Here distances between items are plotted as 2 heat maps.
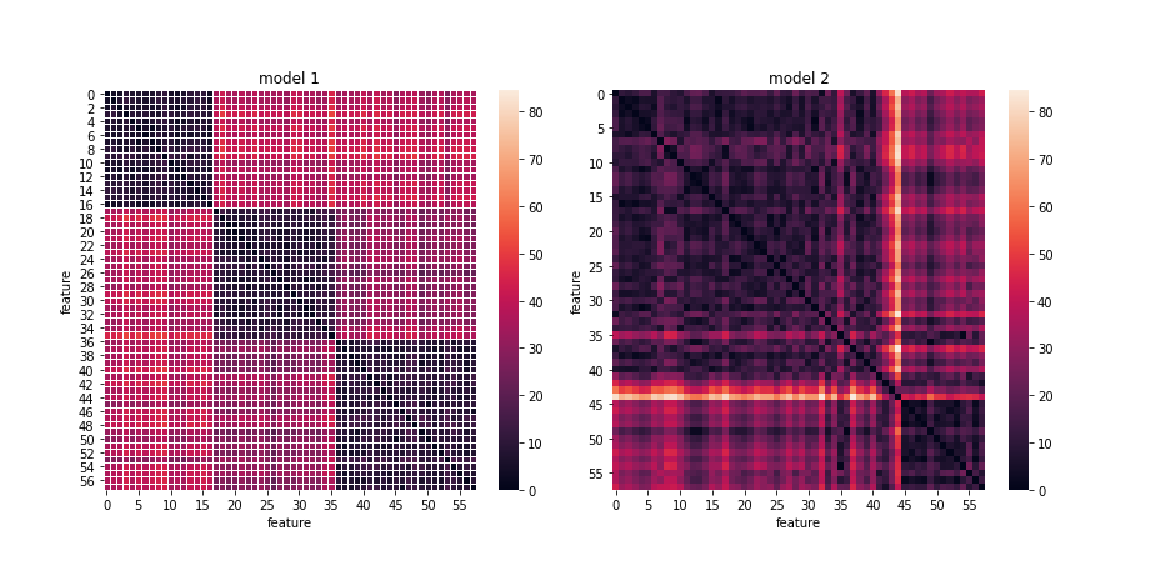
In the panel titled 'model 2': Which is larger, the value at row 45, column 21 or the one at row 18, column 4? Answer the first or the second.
the first
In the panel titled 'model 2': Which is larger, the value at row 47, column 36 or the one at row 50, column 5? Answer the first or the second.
the second
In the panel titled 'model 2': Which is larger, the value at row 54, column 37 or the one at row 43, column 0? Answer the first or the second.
the second
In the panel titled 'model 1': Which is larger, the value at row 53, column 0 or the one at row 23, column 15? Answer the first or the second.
the second
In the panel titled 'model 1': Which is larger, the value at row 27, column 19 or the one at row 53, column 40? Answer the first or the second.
the second
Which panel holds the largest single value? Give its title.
model 2
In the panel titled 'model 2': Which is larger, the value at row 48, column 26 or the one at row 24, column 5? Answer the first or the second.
the first
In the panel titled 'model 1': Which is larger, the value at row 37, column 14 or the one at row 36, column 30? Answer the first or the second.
the first
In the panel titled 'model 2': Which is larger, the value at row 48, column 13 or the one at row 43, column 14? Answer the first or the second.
the second
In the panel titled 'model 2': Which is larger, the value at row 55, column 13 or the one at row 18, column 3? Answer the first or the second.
the first
